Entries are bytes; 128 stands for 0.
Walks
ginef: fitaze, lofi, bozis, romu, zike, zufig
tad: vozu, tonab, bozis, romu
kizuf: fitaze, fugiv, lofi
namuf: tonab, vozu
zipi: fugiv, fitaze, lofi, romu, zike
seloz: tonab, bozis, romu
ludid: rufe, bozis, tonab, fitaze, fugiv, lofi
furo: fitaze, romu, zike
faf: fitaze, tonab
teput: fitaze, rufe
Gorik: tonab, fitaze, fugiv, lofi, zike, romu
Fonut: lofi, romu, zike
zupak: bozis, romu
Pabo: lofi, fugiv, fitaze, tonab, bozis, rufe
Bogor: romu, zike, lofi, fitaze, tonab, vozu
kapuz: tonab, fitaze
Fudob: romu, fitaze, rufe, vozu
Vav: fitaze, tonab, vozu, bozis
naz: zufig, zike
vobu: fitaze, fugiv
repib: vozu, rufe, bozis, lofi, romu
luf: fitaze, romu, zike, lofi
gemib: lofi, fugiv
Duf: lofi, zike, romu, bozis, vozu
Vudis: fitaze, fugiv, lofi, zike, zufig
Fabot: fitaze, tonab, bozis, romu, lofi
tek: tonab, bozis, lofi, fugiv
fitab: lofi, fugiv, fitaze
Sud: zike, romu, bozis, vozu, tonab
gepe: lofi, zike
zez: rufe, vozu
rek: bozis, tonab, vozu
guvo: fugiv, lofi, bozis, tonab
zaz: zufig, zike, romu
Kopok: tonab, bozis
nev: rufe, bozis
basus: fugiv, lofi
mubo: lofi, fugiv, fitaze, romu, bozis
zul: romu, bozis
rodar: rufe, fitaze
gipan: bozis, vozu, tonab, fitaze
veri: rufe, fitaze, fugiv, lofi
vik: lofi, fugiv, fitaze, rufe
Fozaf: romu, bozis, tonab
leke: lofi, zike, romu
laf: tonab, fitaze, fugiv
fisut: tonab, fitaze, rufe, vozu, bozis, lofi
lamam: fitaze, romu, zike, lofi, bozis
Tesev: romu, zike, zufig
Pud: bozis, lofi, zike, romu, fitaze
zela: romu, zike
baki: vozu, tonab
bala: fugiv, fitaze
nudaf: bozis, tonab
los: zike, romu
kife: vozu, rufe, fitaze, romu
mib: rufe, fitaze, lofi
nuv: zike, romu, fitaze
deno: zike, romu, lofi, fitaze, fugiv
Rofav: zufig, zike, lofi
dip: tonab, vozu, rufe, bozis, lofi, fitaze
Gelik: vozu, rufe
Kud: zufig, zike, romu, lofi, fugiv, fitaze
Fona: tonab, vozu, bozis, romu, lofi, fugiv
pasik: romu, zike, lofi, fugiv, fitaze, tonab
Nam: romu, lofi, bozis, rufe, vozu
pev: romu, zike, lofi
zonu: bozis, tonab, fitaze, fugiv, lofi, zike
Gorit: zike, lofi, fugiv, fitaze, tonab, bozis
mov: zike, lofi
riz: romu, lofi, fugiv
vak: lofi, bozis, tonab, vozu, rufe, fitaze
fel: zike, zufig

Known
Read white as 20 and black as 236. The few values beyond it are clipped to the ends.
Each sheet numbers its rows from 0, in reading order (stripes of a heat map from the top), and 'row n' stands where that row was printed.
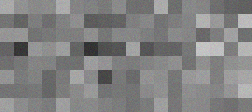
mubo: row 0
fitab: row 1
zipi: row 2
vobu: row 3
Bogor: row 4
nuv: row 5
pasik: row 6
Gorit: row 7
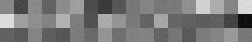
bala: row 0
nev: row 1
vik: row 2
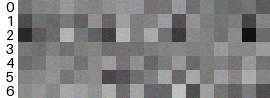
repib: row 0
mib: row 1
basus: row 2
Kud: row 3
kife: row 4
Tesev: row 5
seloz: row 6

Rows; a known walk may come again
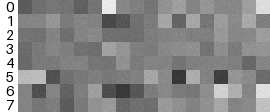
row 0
baki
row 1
Tesev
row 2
Kud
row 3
Bogor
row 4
ludid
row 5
gepe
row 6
bala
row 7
gipan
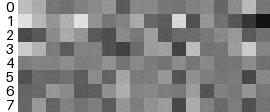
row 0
furo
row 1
zul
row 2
riz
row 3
naz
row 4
Gorik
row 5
mib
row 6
Fudob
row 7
Rofav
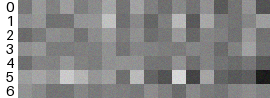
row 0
leke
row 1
Fozaf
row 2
kife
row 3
zipi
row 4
repib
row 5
zupak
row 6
zonu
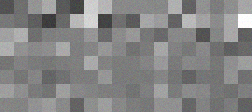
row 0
namuf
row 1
faf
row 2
Fonut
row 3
Vav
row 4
Sud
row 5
Pabo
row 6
Gorit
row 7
Duf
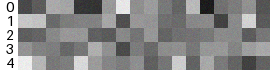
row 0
zez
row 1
zela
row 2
tek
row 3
nuv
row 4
Kopok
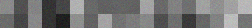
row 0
rodar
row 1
teput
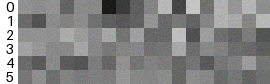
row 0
fel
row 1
laf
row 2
seloz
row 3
mubo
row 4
vik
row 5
luf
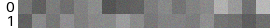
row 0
fitab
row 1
Fabot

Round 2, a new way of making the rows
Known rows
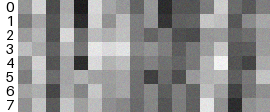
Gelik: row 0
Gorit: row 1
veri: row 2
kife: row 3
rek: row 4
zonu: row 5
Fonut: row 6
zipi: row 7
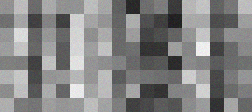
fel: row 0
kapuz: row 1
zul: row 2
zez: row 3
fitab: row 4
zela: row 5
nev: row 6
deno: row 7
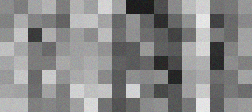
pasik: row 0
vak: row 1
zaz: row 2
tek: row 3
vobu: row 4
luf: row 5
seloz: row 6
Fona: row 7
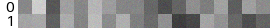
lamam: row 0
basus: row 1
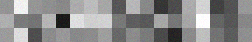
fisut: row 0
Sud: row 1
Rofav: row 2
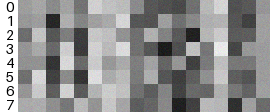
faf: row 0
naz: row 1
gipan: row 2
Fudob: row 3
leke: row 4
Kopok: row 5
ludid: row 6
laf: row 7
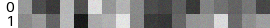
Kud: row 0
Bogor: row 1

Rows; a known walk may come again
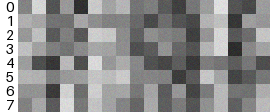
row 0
namuf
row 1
gemib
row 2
dip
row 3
tek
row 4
Kud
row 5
mib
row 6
leke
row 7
Gorik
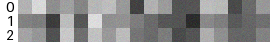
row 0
Fabot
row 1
fitab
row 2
kizuf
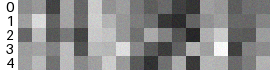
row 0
bala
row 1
teput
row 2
gipan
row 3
Nam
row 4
Tesev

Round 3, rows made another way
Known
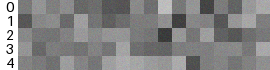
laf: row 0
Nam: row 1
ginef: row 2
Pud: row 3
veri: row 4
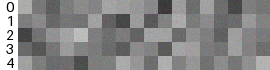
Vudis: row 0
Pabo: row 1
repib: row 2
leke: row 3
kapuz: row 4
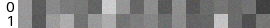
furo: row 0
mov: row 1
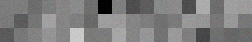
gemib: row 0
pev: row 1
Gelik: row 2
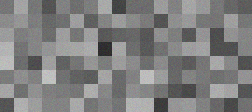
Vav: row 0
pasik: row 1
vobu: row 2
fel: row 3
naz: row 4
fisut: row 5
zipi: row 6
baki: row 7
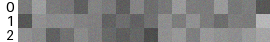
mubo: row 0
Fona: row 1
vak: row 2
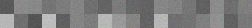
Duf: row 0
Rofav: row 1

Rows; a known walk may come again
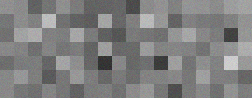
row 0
vak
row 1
fisut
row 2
Sud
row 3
dip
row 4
riz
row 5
Gorit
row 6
zonu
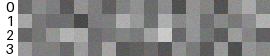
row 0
Bogor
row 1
kapuz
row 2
kife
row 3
vobu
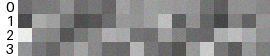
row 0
Gorik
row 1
namuf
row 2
bala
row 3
Tesev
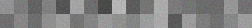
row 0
vik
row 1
ludid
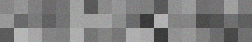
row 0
pasik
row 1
teput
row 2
baki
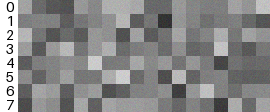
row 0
rodar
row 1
lamam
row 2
fitab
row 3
mov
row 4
Gelik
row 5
luf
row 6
Fozaf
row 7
zez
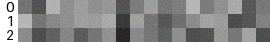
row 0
los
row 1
fel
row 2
gepe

